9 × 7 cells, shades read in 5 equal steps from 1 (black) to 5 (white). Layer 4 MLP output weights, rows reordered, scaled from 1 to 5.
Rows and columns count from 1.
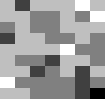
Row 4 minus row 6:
-2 1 1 1 -1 0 0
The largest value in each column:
5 4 4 4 5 5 5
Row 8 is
5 3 3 3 3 2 3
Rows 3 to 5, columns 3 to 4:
3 3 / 4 3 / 4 4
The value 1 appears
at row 9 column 7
